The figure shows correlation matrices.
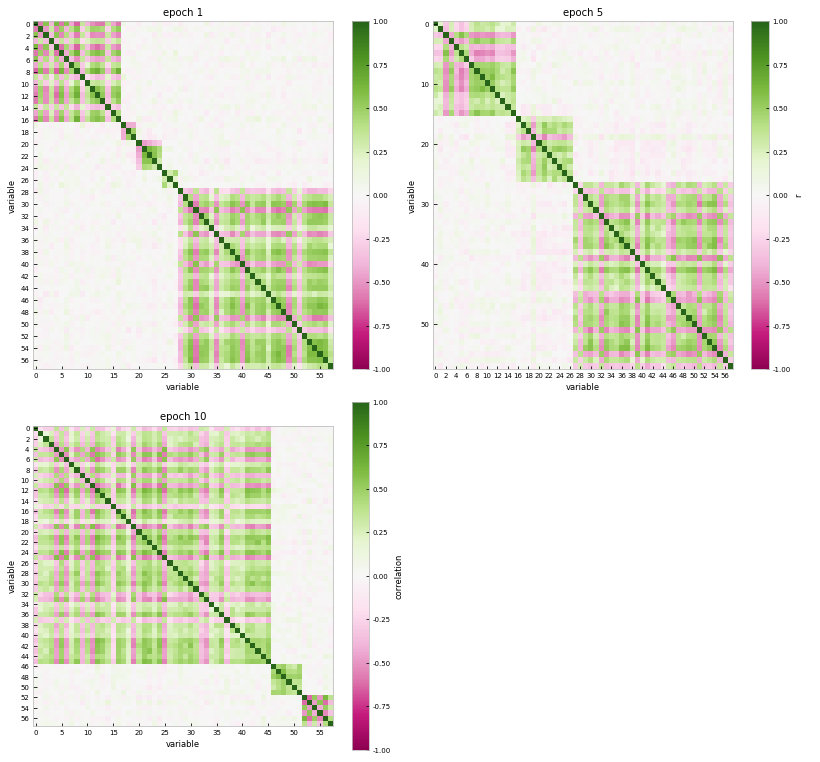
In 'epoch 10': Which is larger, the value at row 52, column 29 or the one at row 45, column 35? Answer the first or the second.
the second
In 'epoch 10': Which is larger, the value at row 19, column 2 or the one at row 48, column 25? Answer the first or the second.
the second
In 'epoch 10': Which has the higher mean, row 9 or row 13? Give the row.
13
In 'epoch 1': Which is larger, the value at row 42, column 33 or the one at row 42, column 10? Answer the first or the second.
the first
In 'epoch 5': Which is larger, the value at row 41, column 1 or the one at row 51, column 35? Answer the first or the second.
the first
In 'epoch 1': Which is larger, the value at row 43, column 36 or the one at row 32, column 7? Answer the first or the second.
the first
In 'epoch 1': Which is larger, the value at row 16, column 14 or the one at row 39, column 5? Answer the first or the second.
the second
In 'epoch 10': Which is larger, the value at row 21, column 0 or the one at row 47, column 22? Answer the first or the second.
the second
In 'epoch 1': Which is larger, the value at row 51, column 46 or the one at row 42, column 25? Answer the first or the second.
the second
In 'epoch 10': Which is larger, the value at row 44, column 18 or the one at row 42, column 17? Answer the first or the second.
the second
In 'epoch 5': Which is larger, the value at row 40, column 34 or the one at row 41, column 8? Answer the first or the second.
the first
